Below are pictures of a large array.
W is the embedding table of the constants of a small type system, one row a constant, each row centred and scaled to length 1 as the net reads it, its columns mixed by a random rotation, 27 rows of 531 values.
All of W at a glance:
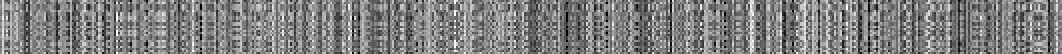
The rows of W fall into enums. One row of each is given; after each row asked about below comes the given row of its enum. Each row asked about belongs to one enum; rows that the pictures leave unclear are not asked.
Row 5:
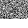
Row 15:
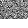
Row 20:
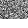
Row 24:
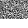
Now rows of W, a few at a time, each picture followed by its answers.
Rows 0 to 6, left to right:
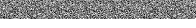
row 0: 5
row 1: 20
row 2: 24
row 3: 24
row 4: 24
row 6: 20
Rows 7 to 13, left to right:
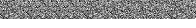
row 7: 20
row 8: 15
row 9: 15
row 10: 20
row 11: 24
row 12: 24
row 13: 20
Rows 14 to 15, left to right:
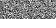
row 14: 24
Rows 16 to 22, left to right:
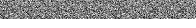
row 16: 20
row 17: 15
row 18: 24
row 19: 24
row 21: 5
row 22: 5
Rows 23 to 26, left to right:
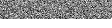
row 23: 20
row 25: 5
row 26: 15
